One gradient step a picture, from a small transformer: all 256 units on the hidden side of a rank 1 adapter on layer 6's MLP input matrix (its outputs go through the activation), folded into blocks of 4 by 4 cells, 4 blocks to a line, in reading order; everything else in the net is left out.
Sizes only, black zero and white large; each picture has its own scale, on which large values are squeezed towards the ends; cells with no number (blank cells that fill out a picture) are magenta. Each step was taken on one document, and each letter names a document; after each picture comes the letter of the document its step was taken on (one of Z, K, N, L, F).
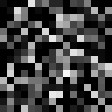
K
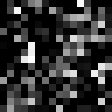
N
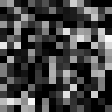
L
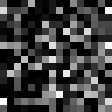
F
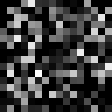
K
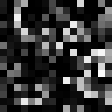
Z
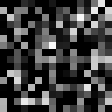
F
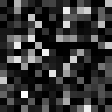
L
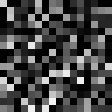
N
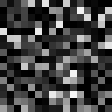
L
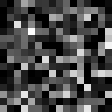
L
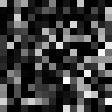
Z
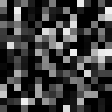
Z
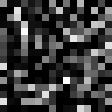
Z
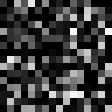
K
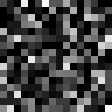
N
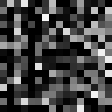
F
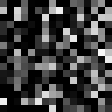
F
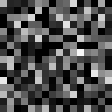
N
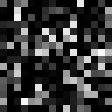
Z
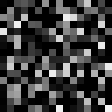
K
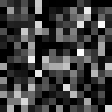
N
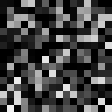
N
